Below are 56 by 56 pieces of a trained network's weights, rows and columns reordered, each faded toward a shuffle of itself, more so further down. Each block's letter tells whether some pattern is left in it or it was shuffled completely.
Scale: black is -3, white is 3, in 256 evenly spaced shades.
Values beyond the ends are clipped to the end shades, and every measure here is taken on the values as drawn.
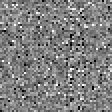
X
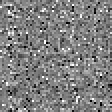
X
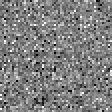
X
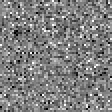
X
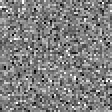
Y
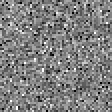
Y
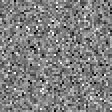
Y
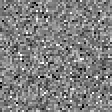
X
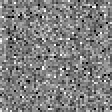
X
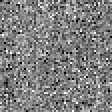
X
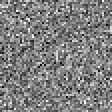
X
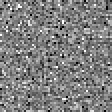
X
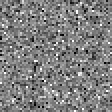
Y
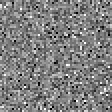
Y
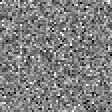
Y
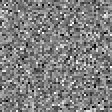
X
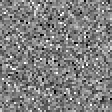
Y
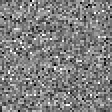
Y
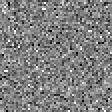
Y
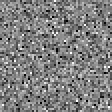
Y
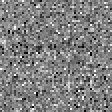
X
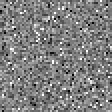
Y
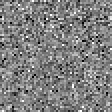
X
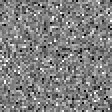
Y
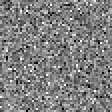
Y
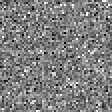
Y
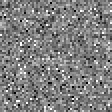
Y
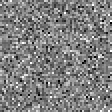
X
